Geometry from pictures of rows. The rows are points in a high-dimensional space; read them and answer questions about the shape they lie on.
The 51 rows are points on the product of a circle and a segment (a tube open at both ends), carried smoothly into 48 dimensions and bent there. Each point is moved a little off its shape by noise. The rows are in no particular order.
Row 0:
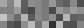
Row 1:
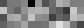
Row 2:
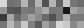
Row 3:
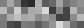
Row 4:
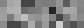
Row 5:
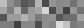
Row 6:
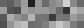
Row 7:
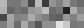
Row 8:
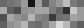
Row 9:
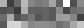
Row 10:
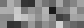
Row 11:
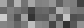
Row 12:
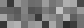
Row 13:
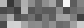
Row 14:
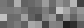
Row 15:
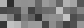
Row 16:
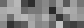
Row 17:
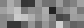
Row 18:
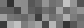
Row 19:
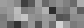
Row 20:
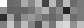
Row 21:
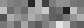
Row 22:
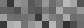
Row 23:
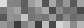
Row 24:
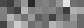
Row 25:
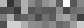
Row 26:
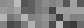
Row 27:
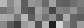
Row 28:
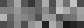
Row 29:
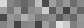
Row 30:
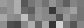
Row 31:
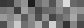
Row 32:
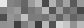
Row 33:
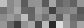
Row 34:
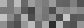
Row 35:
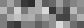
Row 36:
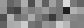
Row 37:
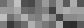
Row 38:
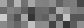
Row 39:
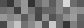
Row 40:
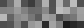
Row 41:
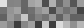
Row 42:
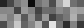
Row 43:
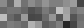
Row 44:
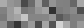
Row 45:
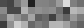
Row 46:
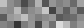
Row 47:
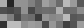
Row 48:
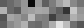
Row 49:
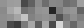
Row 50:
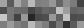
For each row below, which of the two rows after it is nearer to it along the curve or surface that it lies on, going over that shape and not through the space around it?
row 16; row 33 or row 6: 33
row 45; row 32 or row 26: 32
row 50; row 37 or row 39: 37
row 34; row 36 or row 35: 35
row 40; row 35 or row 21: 35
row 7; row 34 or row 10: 10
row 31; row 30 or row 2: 2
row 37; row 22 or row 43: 43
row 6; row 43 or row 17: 17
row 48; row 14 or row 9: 9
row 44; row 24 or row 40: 40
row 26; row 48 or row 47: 47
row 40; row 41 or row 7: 41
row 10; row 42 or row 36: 36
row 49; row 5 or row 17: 17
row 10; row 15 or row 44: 44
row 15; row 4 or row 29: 4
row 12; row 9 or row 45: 9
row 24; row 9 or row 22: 9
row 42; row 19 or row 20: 20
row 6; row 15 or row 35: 35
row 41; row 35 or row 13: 35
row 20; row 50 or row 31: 31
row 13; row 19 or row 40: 40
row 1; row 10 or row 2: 2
